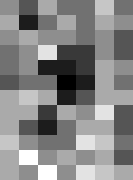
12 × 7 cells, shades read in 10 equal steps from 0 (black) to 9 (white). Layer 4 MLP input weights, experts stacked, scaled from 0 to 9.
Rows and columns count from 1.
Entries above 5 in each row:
2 3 1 1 1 1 5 4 3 3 4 5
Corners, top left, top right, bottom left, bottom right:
5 4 6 6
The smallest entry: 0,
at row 6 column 4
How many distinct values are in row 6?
5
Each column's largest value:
7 9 9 6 8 8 6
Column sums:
64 59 55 44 52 75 49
